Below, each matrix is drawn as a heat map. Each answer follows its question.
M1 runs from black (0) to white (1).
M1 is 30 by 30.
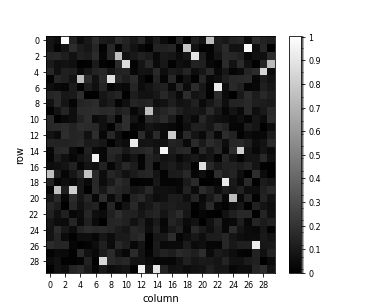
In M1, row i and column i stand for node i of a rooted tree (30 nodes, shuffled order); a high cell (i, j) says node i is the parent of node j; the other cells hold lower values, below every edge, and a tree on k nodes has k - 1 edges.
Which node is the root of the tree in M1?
17
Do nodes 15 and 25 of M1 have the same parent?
yes
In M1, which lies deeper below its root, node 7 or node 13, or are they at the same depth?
the same depth
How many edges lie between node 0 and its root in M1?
1
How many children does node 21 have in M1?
0
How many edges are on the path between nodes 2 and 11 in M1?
3
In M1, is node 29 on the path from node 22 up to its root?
yes
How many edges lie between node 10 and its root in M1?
5
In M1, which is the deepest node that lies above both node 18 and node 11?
2
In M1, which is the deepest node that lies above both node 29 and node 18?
19
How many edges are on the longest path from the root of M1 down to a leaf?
9
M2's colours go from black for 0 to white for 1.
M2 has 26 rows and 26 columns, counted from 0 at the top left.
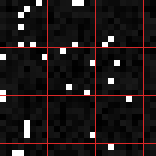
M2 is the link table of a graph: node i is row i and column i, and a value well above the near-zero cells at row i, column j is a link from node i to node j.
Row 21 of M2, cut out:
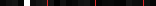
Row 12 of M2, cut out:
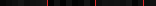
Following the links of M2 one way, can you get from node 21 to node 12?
no
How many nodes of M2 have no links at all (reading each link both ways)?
1
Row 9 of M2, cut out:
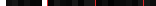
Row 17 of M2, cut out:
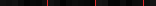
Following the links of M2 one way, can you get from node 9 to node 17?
yes
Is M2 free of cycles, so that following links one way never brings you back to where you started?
yes
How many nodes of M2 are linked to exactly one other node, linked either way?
8
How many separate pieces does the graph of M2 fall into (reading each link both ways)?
2
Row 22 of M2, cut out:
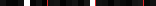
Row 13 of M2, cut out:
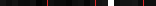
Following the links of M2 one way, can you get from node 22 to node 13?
yes
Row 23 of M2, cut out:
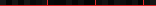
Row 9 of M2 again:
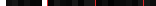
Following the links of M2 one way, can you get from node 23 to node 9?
no
